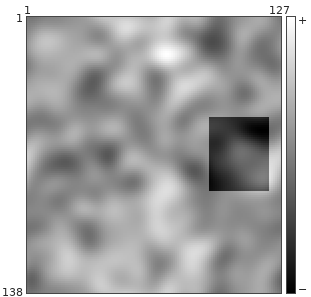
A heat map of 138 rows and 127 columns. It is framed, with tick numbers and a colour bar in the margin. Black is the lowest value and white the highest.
Overall the values sit about 60% of the way up the scale. Values change most from cell to cell in the middle right. The ninth with the lowest average is the middle right. An odd patch, lower than its surroundings, sits in the middle right.
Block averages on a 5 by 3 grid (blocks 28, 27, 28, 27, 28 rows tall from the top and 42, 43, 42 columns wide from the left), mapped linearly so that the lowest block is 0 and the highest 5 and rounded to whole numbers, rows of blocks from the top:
4 5 2 | 3 4 2 | 2 3 0 | 3 5 2 | 4 5 3
